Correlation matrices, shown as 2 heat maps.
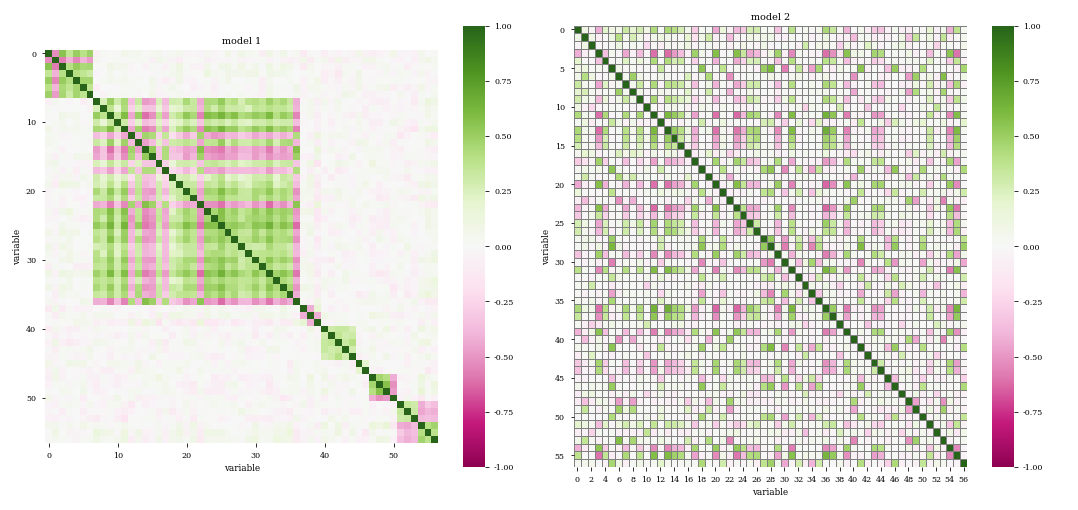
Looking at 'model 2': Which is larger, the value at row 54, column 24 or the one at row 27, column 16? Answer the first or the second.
the first
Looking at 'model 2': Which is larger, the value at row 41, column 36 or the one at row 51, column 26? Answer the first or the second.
the second
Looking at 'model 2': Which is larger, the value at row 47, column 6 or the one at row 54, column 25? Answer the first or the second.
the first
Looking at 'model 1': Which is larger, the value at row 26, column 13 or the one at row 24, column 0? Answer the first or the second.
the first
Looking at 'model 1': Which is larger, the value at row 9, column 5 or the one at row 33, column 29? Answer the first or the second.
the second
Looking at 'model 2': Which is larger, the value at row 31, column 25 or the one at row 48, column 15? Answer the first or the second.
the first
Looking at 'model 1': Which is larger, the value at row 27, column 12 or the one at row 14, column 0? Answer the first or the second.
the second
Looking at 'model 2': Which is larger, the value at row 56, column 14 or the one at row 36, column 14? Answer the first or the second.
the second
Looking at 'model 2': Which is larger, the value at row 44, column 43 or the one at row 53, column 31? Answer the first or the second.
the first
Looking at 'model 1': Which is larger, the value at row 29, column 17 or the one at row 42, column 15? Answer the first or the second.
the second
